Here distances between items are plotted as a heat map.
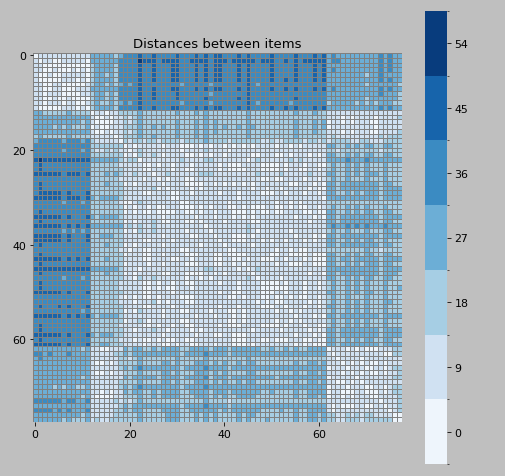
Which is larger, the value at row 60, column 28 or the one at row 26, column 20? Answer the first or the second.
the second
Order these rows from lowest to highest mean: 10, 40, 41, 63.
41, 40, 63, 10
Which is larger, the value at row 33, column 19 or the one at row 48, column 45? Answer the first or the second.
the second
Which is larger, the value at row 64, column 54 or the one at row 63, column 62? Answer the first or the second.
the first
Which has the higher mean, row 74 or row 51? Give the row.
74
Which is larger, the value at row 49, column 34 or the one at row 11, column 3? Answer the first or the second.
the first
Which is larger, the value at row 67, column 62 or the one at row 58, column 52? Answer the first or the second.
the first
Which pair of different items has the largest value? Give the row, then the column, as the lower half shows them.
22, 1
